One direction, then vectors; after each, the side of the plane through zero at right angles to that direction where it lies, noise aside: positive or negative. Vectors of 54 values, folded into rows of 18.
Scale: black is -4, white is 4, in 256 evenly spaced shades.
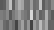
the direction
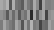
negative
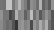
positive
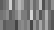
positive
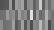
positive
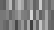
positive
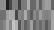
negative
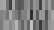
negative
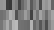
negative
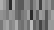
negative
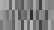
negative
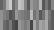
positive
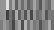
negative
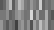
positive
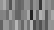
negative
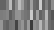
positive
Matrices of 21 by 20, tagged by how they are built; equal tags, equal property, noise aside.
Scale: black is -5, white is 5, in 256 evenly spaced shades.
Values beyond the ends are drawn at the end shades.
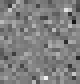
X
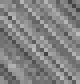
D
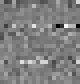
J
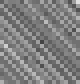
D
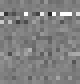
J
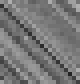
D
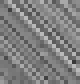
D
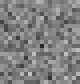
X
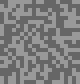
X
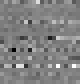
J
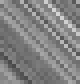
D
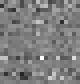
J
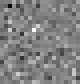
X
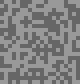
X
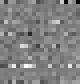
J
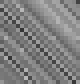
D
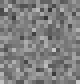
X
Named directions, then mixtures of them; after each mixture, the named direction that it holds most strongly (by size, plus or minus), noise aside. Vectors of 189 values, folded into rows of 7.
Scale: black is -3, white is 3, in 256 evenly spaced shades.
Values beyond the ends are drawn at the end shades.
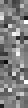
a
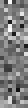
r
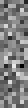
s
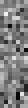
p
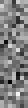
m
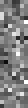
a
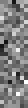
m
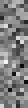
a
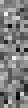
p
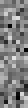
p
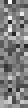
r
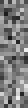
p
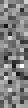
s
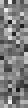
r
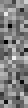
p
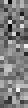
r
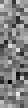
m
